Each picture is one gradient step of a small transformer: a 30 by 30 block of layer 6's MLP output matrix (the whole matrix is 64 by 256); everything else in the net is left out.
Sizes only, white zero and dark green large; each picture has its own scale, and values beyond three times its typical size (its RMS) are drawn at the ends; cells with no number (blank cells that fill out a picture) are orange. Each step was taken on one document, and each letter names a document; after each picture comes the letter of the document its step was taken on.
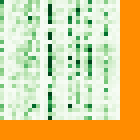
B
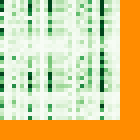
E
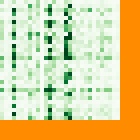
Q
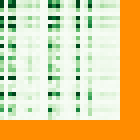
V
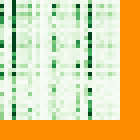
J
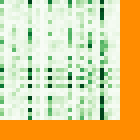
E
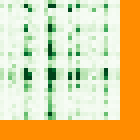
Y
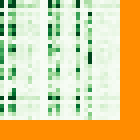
V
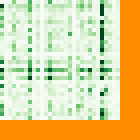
E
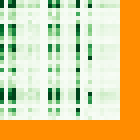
V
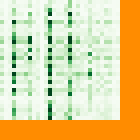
Q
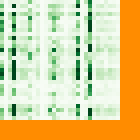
J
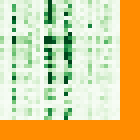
Q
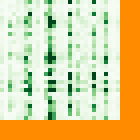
Y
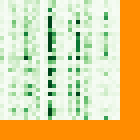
B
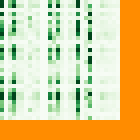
V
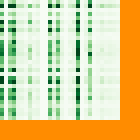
V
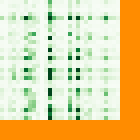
B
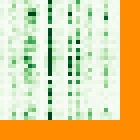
B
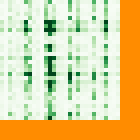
Y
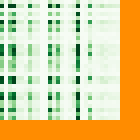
V
